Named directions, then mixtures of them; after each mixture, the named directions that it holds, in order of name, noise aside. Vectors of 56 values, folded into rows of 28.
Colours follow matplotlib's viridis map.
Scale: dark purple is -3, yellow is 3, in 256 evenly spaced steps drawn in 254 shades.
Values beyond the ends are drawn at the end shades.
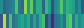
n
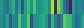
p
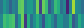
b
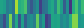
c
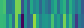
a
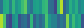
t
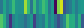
p, t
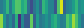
c, t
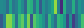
b, t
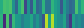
n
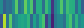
n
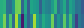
a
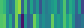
a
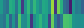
p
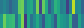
b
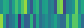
c, t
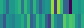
c, p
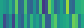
b, c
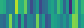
c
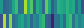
n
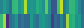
n, t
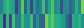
a, n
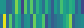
a, n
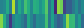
p, t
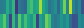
c
